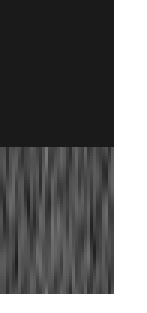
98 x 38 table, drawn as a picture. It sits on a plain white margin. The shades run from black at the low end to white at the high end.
The table splits into 2 rows of 1 panel. Panel 1,1: very low, flat. Panel 2,1: low, streaked downward.
